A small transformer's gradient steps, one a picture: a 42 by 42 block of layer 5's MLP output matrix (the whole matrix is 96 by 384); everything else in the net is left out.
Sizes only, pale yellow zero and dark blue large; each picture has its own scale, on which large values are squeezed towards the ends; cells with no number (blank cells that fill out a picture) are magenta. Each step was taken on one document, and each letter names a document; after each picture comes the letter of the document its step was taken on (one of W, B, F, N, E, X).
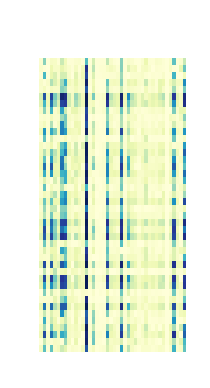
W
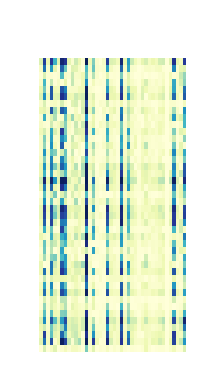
W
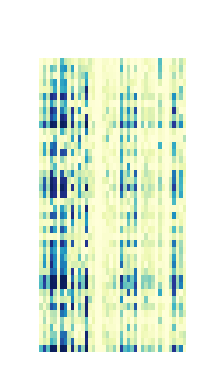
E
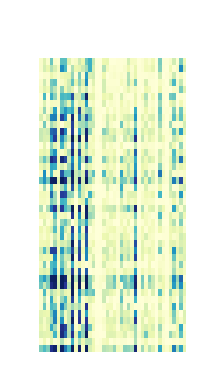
E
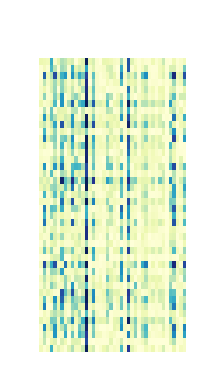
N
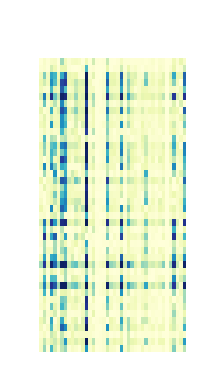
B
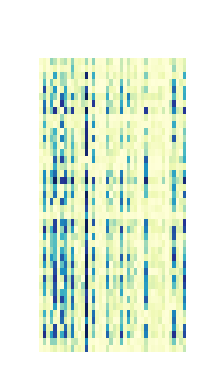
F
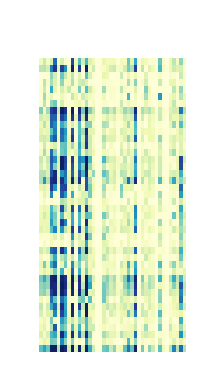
E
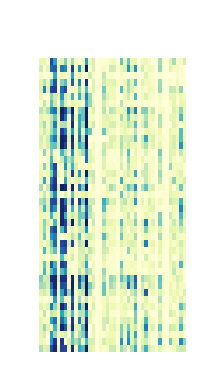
E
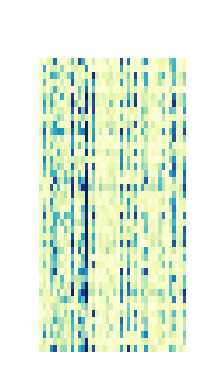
N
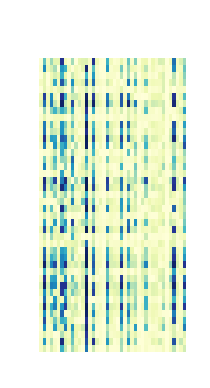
F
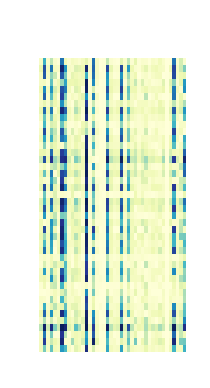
W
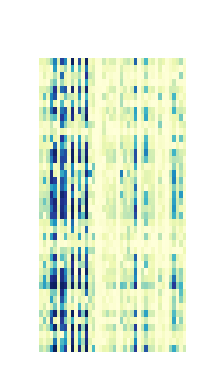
E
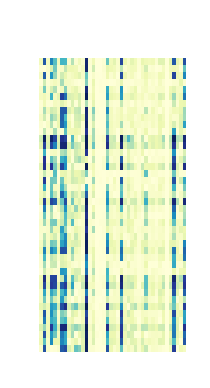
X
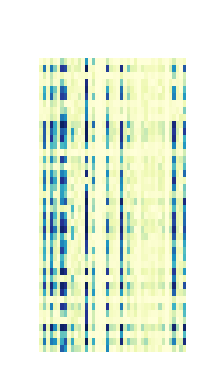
X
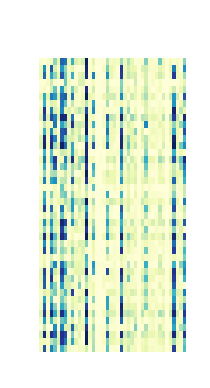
X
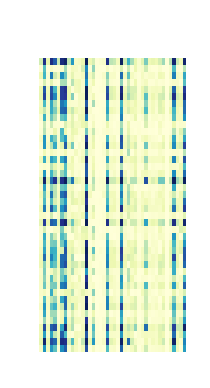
W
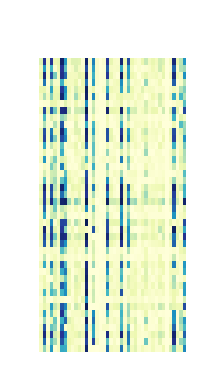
W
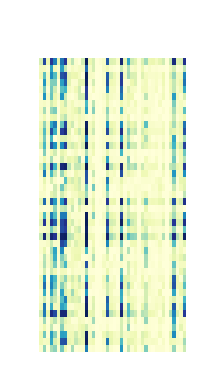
X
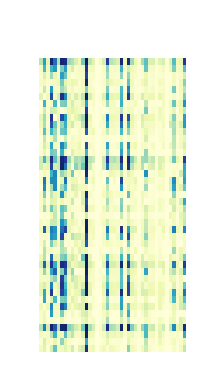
B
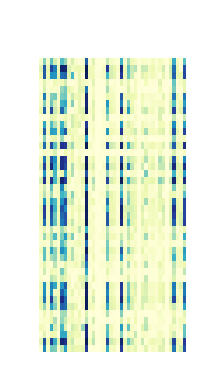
X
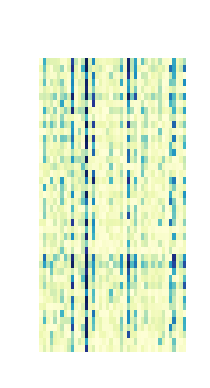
N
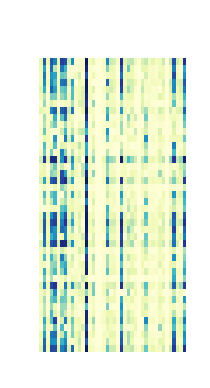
X
